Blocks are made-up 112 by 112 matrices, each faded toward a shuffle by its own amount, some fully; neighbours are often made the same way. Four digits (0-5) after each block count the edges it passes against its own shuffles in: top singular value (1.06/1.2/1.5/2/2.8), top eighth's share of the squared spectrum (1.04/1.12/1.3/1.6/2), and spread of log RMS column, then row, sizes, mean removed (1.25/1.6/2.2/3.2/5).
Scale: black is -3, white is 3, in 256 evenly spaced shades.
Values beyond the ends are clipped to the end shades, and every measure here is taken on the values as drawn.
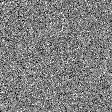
0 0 0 0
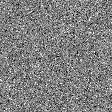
0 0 0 0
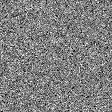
0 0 0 0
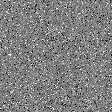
0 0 0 0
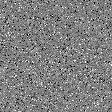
0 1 0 1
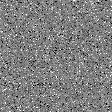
1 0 0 1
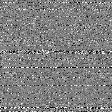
2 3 0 4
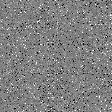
3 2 1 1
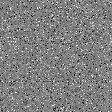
2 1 0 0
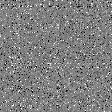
3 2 1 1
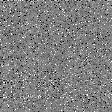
3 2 0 1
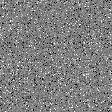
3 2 0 1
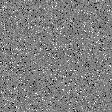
3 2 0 1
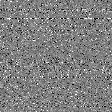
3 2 0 3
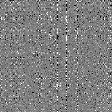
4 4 3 2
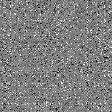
4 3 2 2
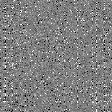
4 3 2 1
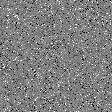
2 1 0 0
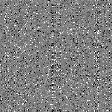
4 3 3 2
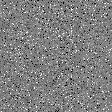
2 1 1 0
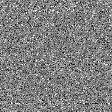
1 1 0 3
